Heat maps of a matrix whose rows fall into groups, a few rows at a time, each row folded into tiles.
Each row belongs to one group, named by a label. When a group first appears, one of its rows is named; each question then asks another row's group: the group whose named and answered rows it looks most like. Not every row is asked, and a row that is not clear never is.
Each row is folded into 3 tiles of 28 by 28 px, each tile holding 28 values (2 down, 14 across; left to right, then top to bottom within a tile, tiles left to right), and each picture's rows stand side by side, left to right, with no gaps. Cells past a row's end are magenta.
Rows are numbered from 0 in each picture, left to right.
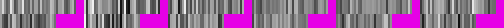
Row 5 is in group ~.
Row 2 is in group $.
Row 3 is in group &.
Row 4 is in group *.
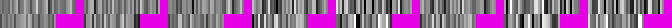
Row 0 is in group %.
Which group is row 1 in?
$
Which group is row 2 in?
*
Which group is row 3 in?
*
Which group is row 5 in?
*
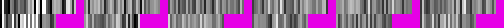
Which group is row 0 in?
&
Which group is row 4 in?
~
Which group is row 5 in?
&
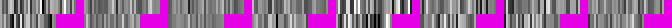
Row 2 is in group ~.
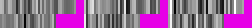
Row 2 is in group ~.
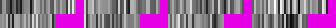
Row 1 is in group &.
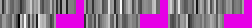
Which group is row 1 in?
%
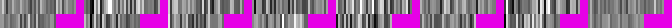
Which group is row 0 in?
~
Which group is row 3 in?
$
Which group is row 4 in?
%
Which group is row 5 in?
%
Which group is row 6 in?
&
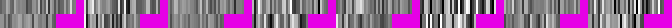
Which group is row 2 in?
~
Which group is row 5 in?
$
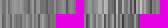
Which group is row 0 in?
~
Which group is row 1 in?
~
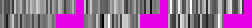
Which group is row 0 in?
*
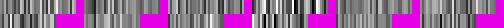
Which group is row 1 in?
%
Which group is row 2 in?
$
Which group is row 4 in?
&
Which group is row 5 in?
~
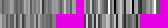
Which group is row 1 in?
%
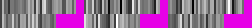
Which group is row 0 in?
&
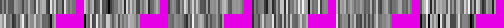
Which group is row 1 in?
*
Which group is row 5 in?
$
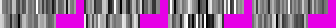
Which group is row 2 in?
~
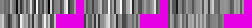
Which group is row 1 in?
%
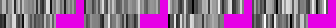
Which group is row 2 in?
*
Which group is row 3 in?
*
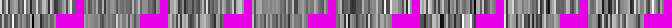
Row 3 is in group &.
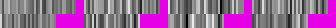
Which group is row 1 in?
%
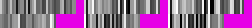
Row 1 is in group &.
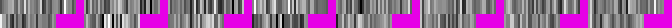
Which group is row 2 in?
$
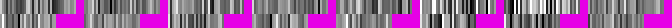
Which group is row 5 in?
~
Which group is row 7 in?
%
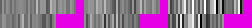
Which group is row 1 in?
~
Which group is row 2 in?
%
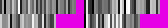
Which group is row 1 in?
&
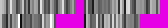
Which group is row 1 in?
&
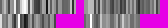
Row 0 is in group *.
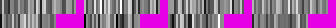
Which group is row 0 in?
&
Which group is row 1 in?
%
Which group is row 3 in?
%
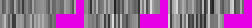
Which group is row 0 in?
$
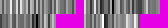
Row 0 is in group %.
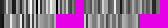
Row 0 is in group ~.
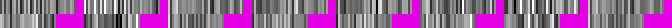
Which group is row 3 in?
&
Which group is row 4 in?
&
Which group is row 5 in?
*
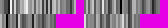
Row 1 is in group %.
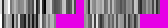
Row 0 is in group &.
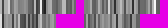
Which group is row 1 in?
%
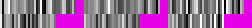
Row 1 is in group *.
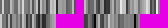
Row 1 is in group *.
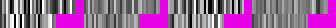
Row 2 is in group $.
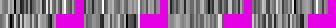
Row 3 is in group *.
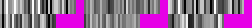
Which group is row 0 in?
~
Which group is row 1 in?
*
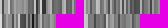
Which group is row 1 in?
~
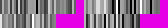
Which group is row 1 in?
~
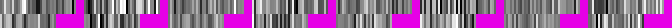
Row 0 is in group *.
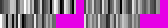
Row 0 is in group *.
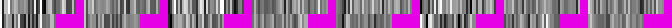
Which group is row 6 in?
$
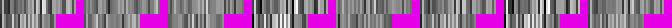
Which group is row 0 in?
&
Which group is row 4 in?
~
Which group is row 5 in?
&
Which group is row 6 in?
&
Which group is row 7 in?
&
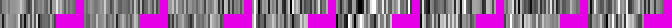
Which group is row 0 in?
~
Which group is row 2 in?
$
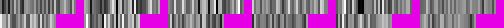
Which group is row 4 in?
*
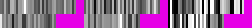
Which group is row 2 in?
&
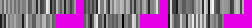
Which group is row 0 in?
$
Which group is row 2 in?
&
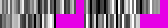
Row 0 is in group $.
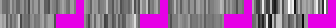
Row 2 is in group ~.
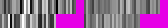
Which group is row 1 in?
&
